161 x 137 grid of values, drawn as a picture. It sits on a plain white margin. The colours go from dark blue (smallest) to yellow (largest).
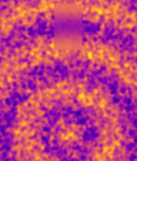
Concentric rings centre on the bottom middle. The values follow a bell shape. The top middle is the smoothest part. In the top middle lies a patch that is calmer than the rest.
